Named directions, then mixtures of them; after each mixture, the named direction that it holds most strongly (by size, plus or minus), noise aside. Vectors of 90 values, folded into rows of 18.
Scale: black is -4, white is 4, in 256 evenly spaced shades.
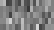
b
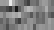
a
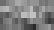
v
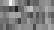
a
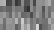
b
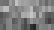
v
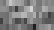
v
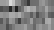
a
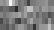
a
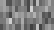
b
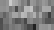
v
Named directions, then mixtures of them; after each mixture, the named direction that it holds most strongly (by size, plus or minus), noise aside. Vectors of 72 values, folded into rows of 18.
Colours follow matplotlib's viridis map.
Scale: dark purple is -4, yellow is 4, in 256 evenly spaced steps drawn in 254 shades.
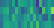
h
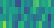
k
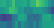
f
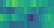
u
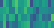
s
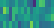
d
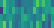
k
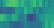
u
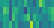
d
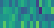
h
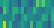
k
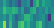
k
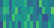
h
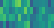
s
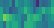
f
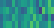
h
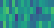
s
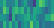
d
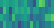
d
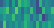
h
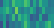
s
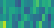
k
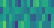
k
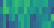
s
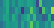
h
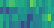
u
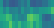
f
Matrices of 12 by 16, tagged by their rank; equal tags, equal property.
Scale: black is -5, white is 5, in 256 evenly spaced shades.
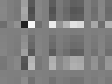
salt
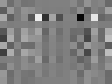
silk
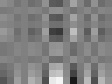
salt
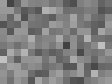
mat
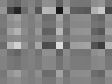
salt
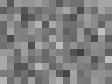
mat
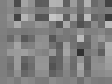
silk
